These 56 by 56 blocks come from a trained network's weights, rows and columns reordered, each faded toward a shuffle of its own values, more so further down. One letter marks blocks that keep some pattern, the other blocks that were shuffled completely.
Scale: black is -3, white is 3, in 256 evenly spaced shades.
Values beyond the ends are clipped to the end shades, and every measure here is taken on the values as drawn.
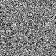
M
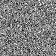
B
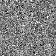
M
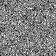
B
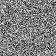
B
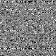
M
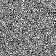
M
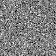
M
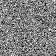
B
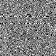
M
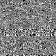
M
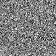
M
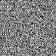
M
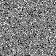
B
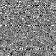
M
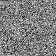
B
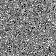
B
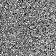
B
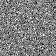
B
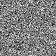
B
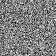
B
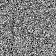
B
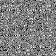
M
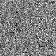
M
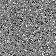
B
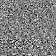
M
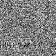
M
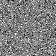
B
